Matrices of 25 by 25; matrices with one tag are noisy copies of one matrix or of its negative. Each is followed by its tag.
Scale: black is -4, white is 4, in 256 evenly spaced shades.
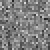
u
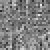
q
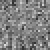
q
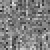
q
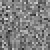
u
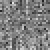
q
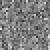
u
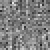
q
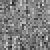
q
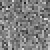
u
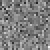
u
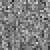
u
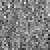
u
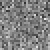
u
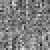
q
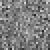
u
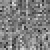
q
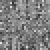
q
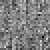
q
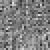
q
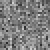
q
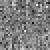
q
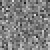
u
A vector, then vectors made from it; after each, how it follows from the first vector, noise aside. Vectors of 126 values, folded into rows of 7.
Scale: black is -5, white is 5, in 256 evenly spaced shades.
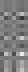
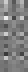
reversed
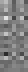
reversed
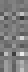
copied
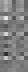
reversed
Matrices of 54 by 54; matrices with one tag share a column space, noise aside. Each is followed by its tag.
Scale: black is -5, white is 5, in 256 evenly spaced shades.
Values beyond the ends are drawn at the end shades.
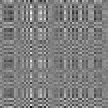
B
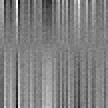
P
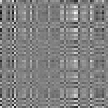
B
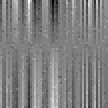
P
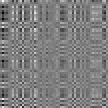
B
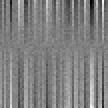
P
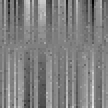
P
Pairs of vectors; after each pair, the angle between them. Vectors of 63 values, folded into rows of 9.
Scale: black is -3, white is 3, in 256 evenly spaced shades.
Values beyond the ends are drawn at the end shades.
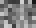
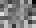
nearly parallel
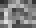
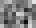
partly opposed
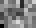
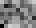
partly aligned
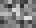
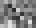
orthogonal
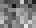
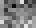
nearly parallel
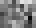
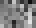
nearly opposite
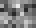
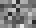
orthogonal
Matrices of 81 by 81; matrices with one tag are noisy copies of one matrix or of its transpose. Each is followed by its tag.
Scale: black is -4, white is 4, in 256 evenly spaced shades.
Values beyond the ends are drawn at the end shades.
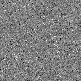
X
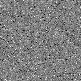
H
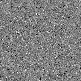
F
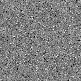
F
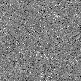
X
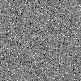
H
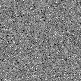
H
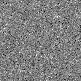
X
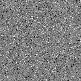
F
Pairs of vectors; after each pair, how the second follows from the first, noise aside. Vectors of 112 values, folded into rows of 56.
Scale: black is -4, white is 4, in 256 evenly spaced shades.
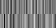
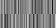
shuffled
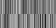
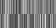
negated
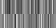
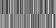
shuffled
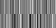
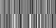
negated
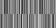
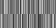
negated
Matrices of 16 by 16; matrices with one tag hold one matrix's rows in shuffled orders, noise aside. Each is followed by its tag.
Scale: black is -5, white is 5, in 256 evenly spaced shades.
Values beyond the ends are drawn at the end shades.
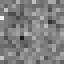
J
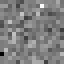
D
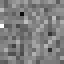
J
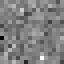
D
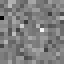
D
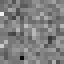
J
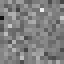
D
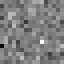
D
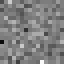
D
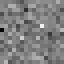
D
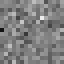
D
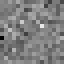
D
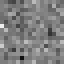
J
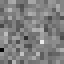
D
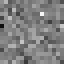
D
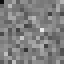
D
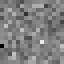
D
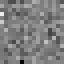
J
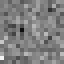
J
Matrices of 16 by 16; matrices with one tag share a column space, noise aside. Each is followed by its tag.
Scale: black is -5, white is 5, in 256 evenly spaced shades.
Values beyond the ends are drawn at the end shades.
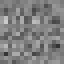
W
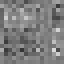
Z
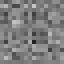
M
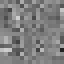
Z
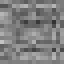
M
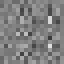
W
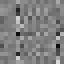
W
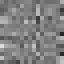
W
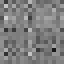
Z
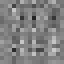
Z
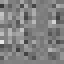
M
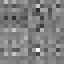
Z
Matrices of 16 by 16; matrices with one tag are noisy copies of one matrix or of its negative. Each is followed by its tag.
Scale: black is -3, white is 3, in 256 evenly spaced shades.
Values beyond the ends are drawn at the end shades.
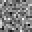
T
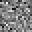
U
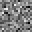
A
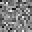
U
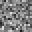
T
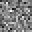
U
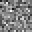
U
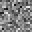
A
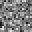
T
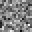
T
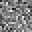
U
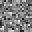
T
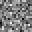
T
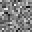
A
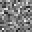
A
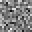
U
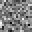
T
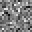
A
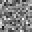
T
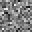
A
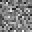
U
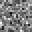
T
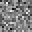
U
